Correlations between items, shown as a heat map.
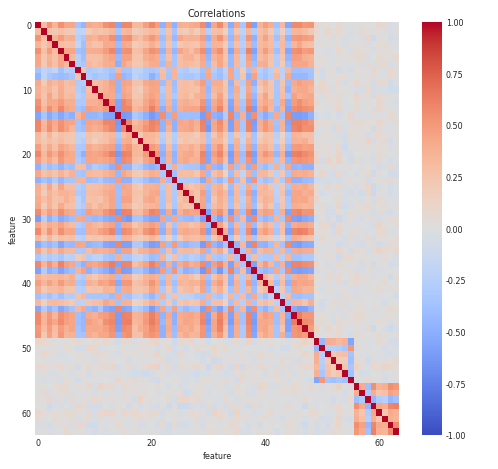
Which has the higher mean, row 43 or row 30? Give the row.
43
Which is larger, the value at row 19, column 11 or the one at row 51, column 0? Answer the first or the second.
the first
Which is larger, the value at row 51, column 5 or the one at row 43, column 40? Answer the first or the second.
the second
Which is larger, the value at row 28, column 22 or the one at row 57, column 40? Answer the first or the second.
the second
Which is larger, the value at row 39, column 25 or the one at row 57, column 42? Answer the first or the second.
the first
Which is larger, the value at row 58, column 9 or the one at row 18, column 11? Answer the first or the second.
the second
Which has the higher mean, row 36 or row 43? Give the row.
43
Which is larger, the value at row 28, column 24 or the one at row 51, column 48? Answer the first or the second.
the second
